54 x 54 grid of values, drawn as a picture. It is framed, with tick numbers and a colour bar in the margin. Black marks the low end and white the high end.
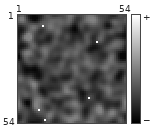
The halves do not mirror each other. There are five isolated cells, each far higher than the cells round it. The distribution is heavy-tailed on both sides. On average the colour sits 30% of the way up the scale. There is no seam. There are no regular stripes. The texture is blotchy. No overall slope runs across the table.
